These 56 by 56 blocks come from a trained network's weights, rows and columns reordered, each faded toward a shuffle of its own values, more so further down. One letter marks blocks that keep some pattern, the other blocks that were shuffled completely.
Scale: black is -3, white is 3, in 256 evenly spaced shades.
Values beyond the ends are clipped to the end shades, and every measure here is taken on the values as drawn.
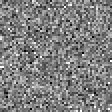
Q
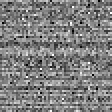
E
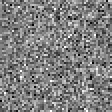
Q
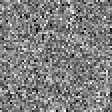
E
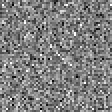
E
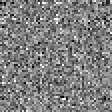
E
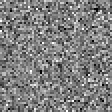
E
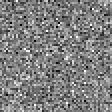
E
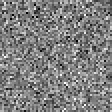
Q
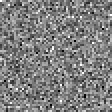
Q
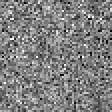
E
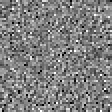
E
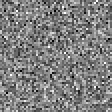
Q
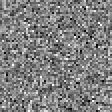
Q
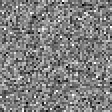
Q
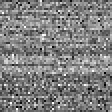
E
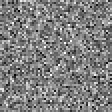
Q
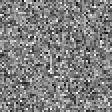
Q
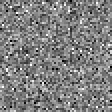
E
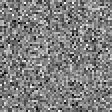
E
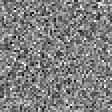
Q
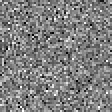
Q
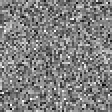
Q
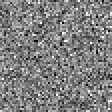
Q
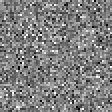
E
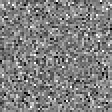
E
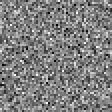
Q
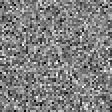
Q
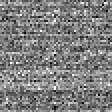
E
